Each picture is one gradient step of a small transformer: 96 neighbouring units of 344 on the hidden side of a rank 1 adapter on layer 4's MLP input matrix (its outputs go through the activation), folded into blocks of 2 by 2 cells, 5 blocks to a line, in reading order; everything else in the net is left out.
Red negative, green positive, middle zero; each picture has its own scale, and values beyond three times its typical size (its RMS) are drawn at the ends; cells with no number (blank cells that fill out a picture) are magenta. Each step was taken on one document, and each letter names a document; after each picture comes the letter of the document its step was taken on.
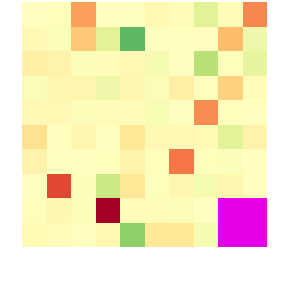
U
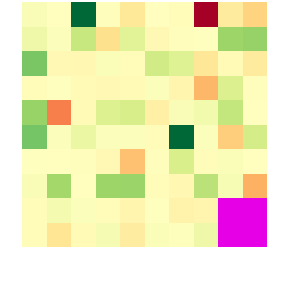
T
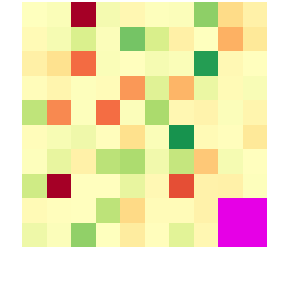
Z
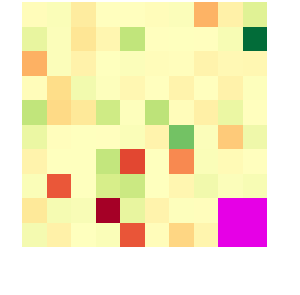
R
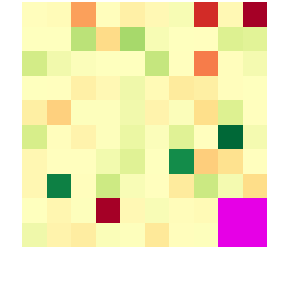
T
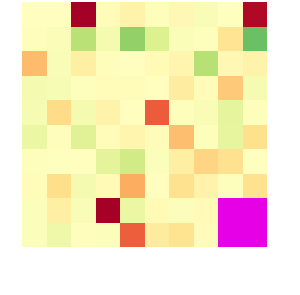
R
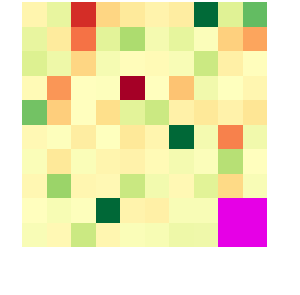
Z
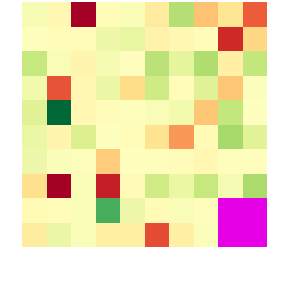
U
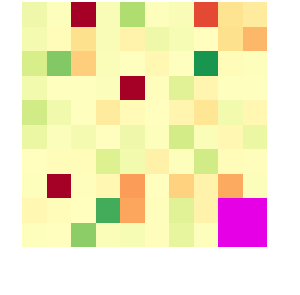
Z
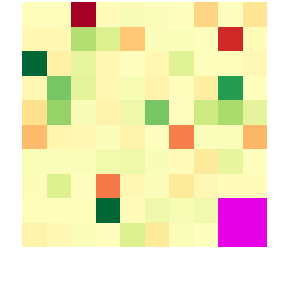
U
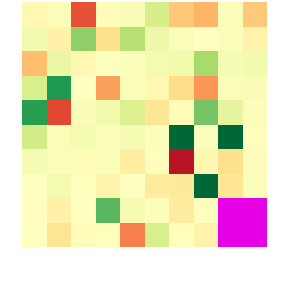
T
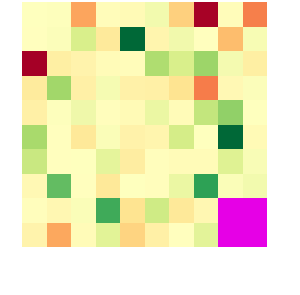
T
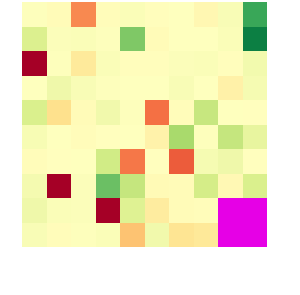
R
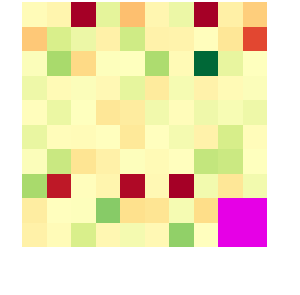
Z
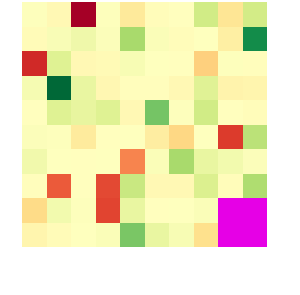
R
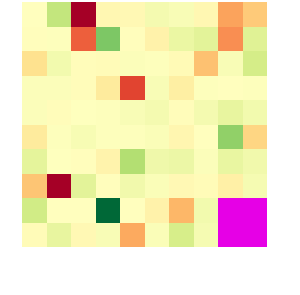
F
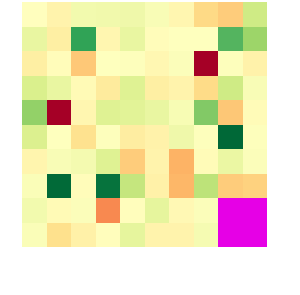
T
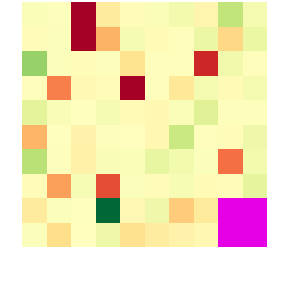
F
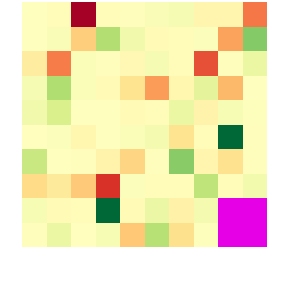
U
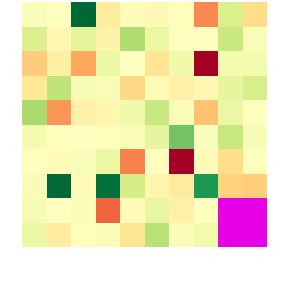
T
